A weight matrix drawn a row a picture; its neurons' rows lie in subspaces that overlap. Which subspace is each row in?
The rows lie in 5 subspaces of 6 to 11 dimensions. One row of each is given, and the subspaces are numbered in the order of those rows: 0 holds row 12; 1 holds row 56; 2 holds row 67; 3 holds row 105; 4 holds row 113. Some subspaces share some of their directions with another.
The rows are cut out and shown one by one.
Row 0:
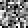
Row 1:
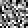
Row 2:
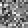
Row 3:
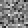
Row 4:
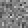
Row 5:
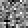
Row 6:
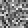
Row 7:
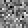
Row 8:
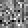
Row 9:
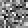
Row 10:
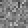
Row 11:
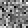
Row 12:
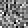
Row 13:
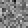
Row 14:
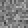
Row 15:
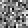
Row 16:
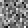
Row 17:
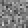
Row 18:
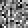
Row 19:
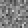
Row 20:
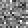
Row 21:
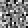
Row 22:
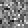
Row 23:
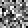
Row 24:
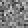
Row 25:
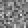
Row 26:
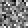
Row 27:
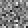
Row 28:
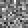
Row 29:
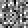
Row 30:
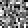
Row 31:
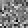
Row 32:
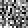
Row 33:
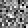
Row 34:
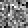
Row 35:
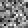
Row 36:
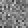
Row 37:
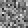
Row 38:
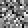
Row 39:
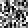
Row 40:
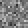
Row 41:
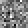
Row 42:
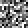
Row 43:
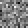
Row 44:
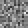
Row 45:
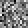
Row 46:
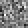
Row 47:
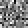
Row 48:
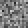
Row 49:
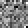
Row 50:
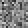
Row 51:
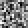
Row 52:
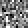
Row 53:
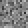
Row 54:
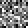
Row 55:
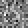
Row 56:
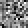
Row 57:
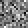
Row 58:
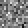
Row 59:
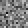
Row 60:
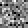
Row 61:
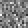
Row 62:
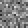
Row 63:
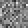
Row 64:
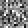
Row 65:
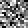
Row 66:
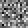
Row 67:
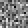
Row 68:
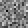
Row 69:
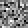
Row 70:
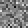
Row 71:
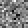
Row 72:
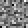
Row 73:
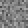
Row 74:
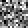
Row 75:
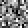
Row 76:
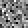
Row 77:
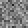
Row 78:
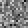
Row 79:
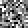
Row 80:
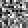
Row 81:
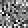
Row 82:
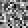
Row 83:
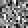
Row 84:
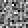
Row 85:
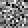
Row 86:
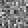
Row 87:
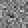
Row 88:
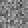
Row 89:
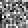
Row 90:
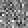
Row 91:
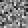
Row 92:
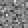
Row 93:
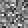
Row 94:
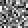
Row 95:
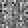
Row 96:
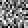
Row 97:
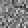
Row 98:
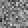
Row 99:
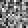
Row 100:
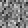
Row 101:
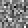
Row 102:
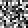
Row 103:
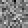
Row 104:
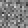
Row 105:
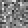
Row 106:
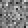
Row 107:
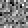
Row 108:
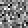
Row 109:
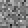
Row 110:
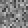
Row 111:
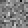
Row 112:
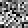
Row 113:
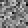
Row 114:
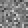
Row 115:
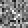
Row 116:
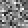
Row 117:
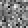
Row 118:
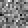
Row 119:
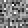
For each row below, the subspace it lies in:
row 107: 4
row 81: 0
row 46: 1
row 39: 2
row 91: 4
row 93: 1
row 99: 0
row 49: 0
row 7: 4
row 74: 0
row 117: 3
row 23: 0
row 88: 2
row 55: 0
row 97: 4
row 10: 4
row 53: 2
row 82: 3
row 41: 2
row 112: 1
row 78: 0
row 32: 0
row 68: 4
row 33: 4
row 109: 4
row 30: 1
